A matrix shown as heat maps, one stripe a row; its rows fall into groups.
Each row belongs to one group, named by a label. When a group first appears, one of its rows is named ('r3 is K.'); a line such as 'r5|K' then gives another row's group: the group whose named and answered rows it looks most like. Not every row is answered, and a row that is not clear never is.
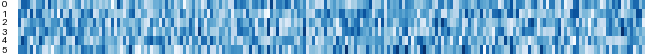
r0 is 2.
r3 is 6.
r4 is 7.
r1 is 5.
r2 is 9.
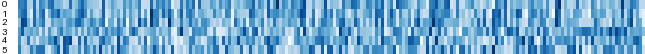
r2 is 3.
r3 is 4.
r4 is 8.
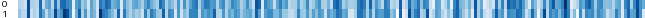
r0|8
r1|8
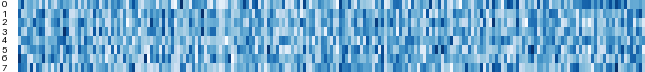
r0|4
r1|9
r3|9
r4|2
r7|5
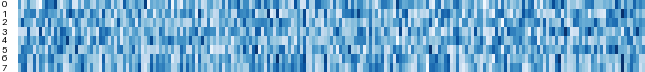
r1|6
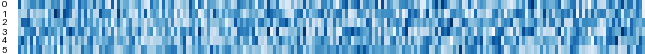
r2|2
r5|5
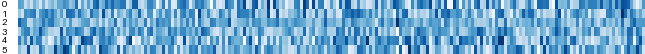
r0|4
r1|6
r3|3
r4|5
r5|8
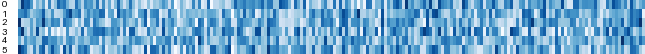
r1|3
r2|9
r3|4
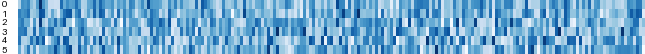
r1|3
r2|7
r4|9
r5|8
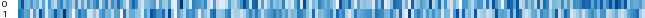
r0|4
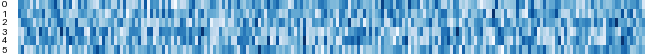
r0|8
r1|9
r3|6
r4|6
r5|4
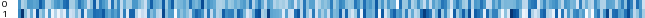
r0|9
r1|4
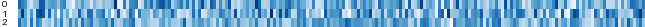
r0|7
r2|5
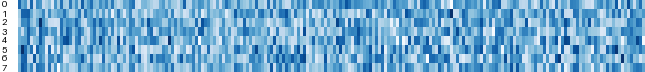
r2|3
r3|6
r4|3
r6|7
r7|2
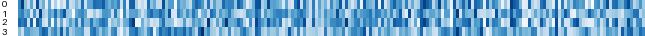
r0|4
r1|7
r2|5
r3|6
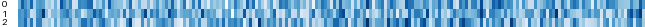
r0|2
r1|3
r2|5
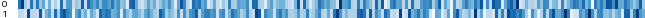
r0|4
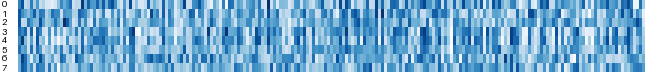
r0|4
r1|9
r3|5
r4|4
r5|5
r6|7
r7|2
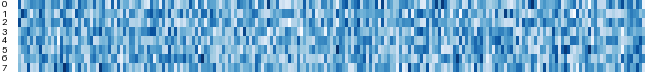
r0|9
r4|2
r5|3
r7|8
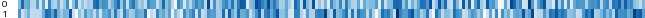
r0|4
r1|8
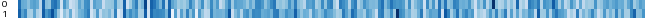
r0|9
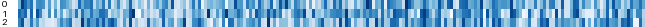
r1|5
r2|4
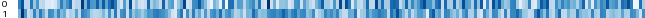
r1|7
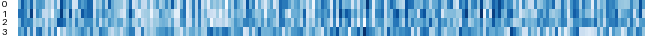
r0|2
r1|5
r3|5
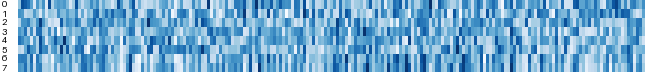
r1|4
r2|3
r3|5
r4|7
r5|6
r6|5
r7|5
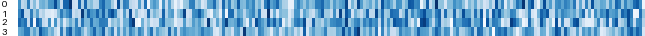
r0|8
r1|4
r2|5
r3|3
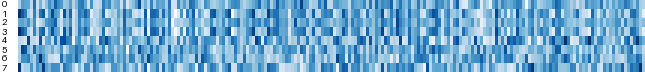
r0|8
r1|7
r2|8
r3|7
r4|8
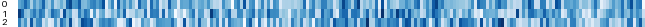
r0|3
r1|9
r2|5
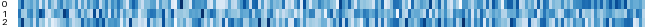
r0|4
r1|9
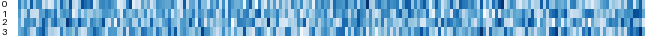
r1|8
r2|6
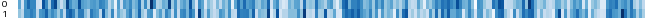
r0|6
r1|6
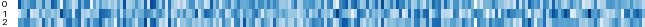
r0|9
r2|3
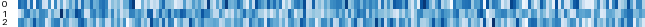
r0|5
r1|6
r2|9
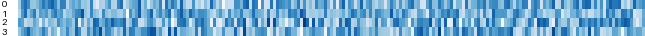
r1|6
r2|4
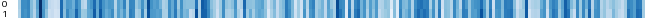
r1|3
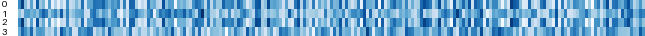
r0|4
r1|6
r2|4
